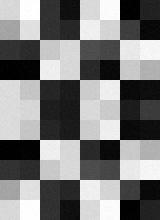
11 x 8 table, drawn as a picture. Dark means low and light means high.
The top and bottom halves mirror each other. The middle left is the smoothest part. A checkerboard runs through the table. No overall slope runs across the table.
